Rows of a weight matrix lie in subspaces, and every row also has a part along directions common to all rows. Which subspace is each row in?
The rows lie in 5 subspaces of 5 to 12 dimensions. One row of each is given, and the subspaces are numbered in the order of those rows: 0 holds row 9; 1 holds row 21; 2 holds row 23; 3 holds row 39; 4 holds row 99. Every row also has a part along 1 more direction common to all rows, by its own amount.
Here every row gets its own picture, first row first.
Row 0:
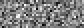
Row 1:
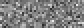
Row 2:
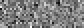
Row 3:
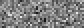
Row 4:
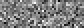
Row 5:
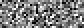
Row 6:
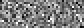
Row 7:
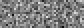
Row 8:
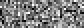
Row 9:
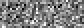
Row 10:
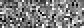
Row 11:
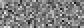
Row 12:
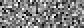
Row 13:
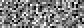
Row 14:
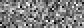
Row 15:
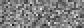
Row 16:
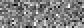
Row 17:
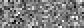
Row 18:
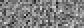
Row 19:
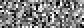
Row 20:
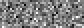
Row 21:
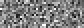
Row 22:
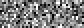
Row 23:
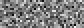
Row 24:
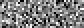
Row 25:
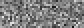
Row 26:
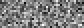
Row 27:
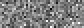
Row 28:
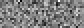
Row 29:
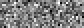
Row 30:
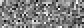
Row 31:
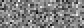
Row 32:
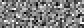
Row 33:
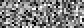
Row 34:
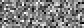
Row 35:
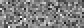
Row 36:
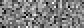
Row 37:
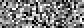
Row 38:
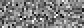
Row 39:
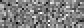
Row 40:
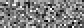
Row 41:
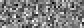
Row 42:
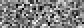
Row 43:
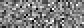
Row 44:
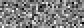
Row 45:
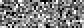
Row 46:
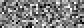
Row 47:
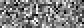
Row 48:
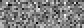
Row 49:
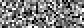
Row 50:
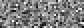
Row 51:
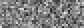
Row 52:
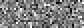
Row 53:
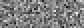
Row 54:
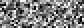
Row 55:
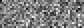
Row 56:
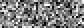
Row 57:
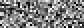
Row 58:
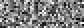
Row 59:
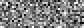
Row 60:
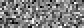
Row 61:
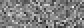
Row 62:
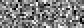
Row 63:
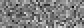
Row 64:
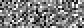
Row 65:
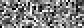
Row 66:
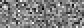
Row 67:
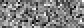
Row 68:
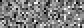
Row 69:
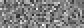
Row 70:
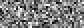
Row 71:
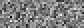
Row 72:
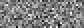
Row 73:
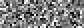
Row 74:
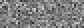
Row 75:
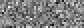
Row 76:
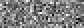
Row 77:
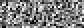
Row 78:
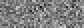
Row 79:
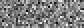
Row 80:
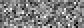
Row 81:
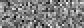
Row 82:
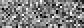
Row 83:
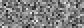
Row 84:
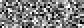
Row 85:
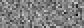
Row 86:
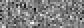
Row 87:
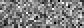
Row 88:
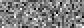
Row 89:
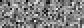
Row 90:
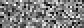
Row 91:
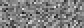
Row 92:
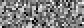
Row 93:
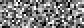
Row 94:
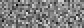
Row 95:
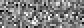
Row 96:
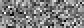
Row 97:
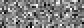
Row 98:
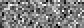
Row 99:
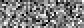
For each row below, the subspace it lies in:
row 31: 1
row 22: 0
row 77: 0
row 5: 1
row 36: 4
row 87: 4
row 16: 4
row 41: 3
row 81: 3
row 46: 0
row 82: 4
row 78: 2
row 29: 0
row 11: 4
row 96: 2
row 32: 3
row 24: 2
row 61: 2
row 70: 0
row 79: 2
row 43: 4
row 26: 3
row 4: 4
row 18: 4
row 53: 2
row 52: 0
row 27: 4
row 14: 4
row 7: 2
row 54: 4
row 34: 3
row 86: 0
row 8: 0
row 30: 3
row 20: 0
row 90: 4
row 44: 4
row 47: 3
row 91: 4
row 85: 1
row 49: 1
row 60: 4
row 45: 2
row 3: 2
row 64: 1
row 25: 4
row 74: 0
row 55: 3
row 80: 4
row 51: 3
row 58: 3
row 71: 1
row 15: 1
